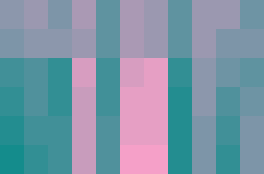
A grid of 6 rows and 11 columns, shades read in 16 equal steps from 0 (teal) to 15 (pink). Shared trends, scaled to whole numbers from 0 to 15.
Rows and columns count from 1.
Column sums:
21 30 25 68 24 76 75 15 48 31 38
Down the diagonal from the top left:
8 8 2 12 4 15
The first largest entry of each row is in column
4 6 7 6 6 6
